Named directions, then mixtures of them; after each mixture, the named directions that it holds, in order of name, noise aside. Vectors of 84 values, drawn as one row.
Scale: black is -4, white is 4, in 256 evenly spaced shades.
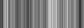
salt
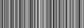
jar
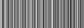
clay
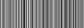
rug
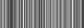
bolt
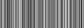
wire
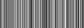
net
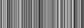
bolt, jar, wire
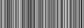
wire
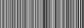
clay, net, wire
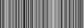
rug, salt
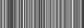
bolt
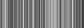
bolt, salt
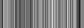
jar, salt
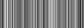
clay, salt, wire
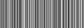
rug, wire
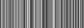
net, rug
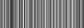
bolt, jar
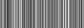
wire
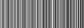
clay, net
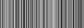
rug, salt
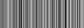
clay, net, wire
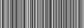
clay, jar, rug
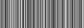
bolt, rug, wire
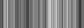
salt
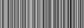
clay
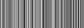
clay, net, rug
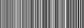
clay, net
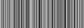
jar, net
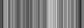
salt
